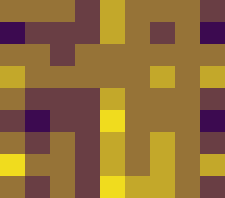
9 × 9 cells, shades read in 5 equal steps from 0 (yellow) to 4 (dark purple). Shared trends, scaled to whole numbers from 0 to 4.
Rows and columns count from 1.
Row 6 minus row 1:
1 2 1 0 -1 0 0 0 1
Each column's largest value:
4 4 3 3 2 2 3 2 4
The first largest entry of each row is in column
4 1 3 2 2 2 2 4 2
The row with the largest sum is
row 2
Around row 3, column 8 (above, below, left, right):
2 2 2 2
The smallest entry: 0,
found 3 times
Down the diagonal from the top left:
2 3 3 2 1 2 1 2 3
